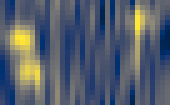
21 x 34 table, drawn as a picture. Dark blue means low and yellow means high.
Grain: streaks running down. Ninth with the highest average: middle left. Histogram: skewed, a long tail of high values. Bumps: three.
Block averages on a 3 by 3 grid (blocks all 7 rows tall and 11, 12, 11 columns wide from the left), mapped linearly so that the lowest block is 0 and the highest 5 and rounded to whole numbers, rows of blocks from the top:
2 0 4 | 5 0 1 | 3 1 1
